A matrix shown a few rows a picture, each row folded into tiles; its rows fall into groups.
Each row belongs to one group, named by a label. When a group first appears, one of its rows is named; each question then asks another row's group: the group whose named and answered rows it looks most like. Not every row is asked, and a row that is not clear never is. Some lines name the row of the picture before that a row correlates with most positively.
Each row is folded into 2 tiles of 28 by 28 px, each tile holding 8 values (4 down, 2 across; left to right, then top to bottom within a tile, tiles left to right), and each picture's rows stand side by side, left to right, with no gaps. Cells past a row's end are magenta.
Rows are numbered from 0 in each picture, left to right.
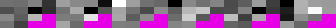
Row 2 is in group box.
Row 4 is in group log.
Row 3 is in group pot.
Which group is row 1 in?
log
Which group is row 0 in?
log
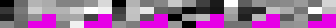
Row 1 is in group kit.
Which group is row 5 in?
kit
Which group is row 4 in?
box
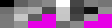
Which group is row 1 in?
box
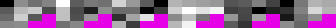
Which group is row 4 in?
log
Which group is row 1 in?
box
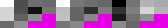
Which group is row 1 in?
box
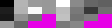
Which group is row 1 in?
box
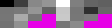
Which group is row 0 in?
pot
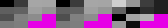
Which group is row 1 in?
pot
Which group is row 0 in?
pot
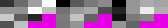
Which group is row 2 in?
pot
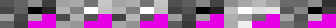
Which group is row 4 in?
kit
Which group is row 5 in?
log
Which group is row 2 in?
kit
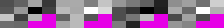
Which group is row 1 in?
kit
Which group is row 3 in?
kit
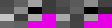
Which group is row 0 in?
log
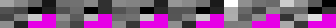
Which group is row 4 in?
box
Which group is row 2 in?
log
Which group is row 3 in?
log
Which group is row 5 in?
log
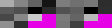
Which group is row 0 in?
log
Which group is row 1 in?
log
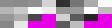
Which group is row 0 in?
kit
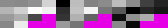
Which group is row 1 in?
pot
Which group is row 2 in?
log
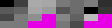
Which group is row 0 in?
pot
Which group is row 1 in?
log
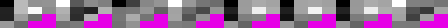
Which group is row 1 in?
box
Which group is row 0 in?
pot
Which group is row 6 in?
pot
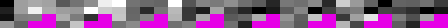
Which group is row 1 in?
kit
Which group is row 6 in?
log
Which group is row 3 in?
box
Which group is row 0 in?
pot
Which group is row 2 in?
box
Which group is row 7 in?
log
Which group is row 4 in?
log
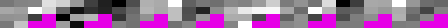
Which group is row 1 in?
log
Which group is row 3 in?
box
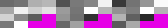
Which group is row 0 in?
kit
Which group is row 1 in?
kit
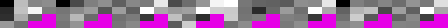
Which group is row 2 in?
kit
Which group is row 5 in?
kit
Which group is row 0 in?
pot
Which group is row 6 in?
pot
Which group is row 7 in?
kit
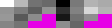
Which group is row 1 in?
pot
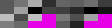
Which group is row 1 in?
log
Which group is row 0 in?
log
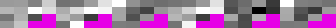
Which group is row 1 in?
kit
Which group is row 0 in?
kit
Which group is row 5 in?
box
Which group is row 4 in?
log
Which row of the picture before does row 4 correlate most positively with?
0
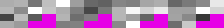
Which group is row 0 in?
kit
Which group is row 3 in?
kit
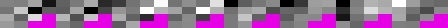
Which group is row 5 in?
pot
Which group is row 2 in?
kit
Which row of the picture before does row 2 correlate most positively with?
3
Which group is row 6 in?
pot
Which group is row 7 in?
box
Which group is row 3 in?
kit
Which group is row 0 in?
log
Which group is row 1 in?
log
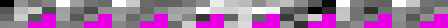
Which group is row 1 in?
box
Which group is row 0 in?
pot
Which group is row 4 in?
kit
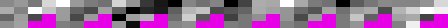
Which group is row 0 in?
kit
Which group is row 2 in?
log
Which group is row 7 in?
kit
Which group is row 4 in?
pot
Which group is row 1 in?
box
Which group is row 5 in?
box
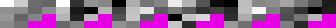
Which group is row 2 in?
pot
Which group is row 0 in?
box
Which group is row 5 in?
log
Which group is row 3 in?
log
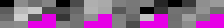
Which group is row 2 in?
log
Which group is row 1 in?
pot
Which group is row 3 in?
pot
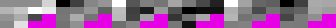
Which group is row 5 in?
pot
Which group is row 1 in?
pot
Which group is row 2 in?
box
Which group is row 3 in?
log
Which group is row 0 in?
kit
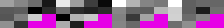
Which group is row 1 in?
log
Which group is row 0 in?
log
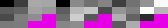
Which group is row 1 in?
pot
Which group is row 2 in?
kit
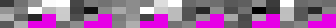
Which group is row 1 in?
box
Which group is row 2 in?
kit
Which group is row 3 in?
box
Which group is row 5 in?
box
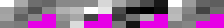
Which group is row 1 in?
kit
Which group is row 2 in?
log
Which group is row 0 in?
box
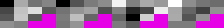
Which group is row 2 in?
box
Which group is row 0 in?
pot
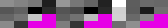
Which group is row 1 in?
log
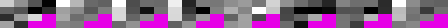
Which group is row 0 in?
log
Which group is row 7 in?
box
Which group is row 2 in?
box
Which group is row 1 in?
box
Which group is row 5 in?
log
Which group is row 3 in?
box
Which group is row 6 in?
log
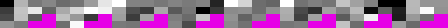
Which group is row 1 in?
kit
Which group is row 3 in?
log
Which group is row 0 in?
pot
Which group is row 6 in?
log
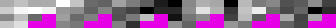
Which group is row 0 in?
kit
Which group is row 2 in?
log
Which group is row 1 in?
box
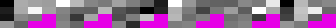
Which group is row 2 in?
log
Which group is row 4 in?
kit
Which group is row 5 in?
pot
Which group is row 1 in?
box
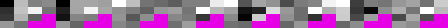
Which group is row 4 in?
box
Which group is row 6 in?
box
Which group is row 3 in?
kit
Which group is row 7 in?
kit
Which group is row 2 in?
box
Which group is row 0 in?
pot
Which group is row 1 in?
pot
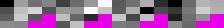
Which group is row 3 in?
pot
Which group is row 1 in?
kit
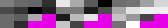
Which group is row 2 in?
kit
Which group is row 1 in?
log
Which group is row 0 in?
log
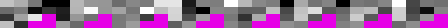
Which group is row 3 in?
box
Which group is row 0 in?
log
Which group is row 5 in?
pot
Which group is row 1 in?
pot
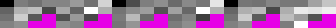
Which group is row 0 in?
pot
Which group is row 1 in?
kit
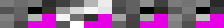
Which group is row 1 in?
kit
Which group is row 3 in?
log
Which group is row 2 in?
log
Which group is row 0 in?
log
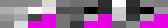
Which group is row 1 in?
log
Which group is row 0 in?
kit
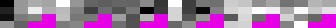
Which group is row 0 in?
pot
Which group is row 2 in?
log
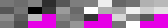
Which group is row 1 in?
kit
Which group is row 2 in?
kit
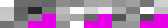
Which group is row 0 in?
box
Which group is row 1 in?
kit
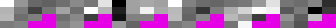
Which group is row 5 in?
log
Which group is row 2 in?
pot
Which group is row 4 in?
kit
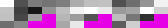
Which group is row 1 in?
kit
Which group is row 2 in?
kit
